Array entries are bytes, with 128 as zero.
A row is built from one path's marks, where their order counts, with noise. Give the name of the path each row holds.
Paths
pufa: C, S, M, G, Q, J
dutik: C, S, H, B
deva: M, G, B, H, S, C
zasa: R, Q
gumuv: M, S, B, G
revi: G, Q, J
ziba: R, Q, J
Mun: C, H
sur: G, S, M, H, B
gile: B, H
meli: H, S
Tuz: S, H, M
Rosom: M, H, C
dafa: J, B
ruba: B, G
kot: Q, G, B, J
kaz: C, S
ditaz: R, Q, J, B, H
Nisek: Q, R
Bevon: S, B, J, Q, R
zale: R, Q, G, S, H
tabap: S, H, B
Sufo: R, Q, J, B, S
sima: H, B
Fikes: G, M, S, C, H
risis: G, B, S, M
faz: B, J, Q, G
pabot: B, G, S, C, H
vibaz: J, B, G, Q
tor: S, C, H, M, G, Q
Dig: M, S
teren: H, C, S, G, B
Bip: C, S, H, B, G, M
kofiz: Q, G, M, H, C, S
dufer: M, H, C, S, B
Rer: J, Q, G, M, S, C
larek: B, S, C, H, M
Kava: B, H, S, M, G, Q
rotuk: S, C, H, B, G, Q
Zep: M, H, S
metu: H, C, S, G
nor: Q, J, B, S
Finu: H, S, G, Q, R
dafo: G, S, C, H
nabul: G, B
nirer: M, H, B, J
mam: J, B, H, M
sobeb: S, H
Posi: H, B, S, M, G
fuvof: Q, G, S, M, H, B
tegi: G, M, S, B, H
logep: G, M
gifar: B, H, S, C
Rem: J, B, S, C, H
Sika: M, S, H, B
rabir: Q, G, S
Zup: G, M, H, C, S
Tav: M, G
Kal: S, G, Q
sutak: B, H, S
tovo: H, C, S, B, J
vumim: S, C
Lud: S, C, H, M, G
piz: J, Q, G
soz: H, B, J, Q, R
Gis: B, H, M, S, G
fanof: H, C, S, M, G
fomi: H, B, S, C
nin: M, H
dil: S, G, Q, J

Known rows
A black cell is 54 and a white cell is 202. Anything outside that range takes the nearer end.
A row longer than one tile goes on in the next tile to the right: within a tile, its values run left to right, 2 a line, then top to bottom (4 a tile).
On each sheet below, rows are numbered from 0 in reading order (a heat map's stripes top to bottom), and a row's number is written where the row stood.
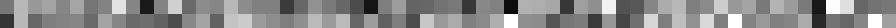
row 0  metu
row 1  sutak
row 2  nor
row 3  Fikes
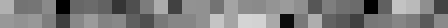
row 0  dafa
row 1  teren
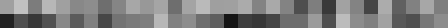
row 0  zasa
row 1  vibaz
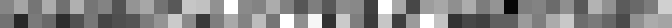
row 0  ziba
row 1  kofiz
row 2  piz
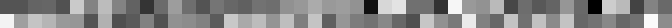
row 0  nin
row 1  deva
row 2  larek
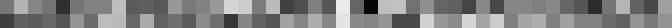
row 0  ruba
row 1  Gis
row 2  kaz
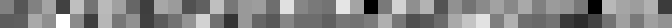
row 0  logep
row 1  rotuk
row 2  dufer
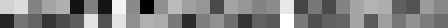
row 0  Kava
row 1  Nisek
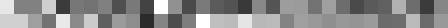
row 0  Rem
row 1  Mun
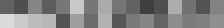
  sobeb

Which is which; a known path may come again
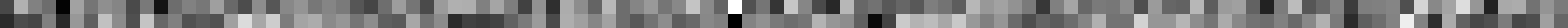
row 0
faz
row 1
kaz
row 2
vibaz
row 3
Finu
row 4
Zep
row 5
Tuz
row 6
gumuv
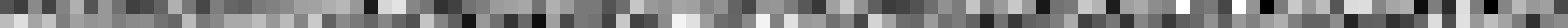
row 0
Mun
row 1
deva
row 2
revi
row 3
gifar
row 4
nirer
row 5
tor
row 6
Kava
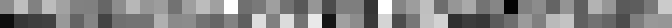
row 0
zasa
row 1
fuvof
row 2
piz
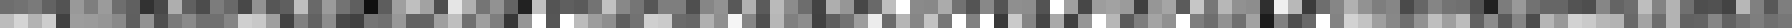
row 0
meli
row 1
tabap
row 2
Rer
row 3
logep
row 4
kofiz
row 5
risis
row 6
sutak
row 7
sobeb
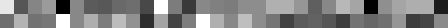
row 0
mam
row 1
tovo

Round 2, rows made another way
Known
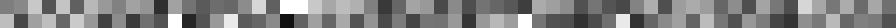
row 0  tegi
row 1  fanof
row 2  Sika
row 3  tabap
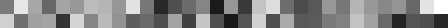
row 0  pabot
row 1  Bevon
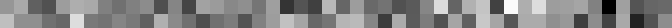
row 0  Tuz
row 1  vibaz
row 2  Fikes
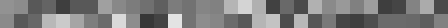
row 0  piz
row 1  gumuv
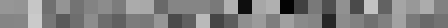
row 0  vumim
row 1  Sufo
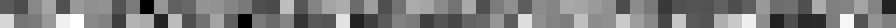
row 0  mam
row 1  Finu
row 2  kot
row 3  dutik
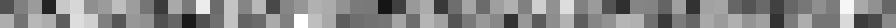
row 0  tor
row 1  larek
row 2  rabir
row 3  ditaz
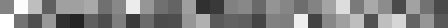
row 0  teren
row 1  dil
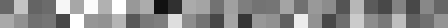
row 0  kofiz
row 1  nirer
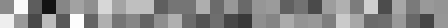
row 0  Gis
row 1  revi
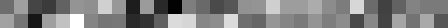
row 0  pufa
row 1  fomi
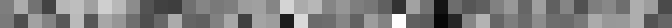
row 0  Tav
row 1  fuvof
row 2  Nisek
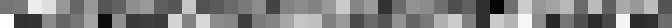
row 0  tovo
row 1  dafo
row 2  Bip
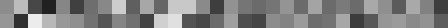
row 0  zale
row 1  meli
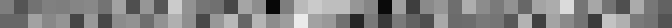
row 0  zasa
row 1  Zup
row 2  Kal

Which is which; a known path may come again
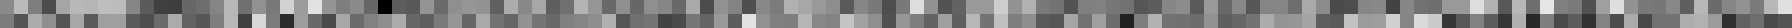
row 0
Tav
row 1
Zep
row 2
sobeb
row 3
kot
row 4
ruba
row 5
Nisek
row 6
rotuk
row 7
soz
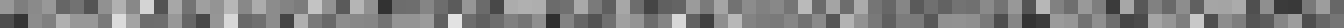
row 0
revi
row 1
sutak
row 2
Mun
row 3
sima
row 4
kaz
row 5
Dig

